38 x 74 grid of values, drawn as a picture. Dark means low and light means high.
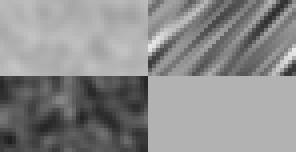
The table splits into 2 rows of 2 panels. Panel 1,1: high, blotchy, faint in contrast. Panel 1,2: middling, slanting up to the right, strong in contrast. Panel 2,1: low, blotchy. Panel 2,2: high, flat.
